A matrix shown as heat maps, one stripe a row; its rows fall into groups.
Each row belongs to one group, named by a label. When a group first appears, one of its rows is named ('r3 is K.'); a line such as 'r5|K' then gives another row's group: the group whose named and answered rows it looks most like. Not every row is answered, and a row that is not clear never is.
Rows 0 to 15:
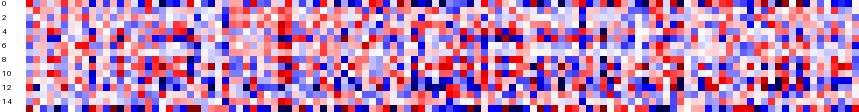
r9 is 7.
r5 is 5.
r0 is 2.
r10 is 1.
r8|1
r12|2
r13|7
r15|5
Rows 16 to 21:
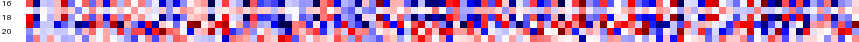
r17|1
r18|2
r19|5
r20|7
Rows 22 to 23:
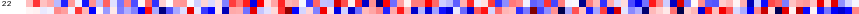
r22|7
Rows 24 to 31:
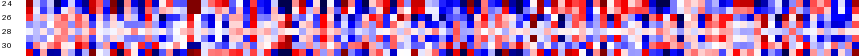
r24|5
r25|5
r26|2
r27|2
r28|1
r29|2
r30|1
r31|5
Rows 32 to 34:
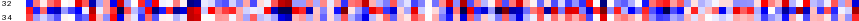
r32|1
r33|5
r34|5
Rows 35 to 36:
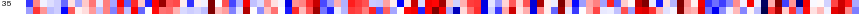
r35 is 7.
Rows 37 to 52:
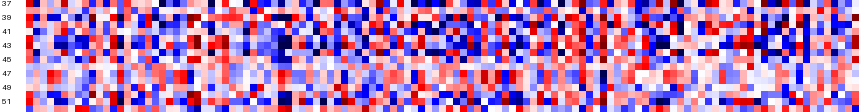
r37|2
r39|5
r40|2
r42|5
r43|5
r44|2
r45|5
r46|7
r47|1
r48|1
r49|7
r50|5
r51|5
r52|1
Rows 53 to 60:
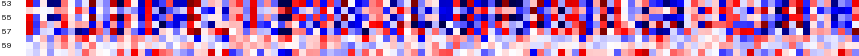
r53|5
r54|2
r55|5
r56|2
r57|5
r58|1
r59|1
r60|7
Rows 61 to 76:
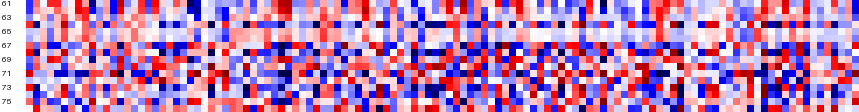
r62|1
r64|2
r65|1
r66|1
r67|5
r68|2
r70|7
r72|7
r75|5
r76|7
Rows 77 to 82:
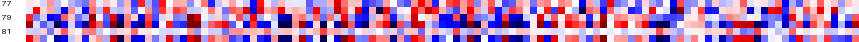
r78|7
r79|5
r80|5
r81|1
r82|5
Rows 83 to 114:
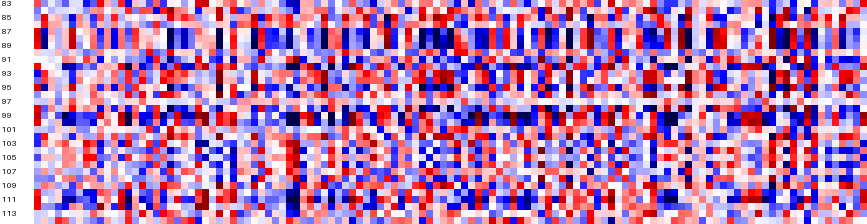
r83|5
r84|7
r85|7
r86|7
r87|2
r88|2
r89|2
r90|7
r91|2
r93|7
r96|7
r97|1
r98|2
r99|5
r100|5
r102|7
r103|1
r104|2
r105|1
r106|2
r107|7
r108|2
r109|7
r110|5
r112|5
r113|7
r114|1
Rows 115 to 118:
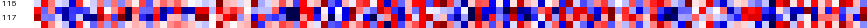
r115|7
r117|5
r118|7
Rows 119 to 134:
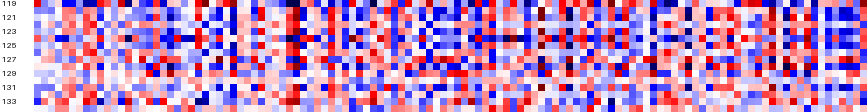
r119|5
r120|2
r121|2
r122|1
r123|2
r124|5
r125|2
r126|1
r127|7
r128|2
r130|1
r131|2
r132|1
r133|1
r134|1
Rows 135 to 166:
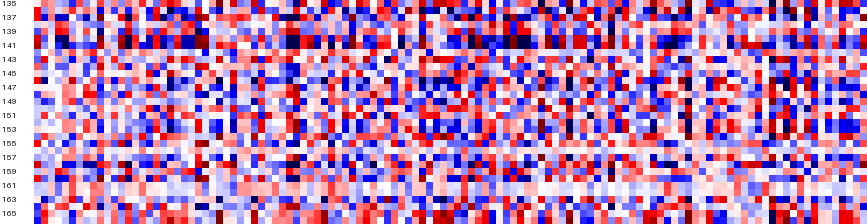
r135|7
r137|5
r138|1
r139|1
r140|5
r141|5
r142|1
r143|7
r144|5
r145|7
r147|2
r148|1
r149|2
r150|7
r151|7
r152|2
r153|2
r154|7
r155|5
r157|2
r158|5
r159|1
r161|1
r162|1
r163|2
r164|1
